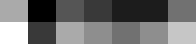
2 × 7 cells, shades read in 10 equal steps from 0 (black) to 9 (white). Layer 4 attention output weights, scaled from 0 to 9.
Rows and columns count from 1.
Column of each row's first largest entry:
1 1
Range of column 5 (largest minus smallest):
3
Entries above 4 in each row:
1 5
